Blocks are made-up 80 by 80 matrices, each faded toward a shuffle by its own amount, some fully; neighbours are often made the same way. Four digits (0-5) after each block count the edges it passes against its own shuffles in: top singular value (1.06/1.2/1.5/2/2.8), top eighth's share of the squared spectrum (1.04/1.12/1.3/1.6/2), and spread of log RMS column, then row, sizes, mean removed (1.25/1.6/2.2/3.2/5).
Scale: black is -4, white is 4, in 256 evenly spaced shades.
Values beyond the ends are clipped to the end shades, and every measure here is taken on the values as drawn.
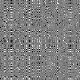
5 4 3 3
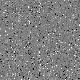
3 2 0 0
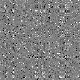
4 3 2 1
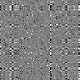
5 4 3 3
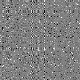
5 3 2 2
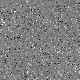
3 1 0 0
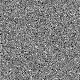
0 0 0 0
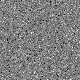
2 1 0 0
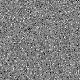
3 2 0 0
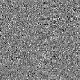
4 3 1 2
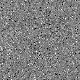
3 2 1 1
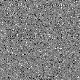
3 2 1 1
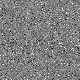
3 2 0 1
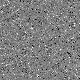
0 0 0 0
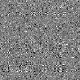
4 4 2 3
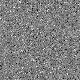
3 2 0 0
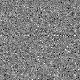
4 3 1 1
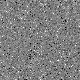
1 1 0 1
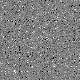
2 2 2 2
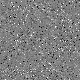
1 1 0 0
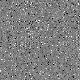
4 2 1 1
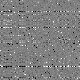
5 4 1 2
